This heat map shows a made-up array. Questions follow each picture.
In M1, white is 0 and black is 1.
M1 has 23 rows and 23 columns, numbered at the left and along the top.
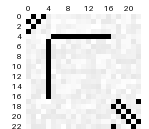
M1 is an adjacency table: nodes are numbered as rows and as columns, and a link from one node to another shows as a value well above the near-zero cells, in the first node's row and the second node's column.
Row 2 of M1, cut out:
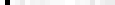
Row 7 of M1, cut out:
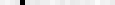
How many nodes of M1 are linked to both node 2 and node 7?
0
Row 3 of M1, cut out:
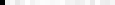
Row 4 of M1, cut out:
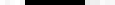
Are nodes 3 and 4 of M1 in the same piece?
no
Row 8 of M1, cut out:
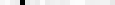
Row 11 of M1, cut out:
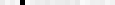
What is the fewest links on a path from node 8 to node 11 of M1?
2
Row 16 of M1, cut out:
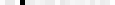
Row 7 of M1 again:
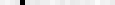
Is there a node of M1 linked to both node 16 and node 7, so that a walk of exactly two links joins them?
yes
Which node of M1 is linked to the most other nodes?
node 4
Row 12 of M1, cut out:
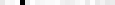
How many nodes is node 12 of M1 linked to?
1
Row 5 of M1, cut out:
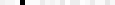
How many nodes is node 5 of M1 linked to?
1
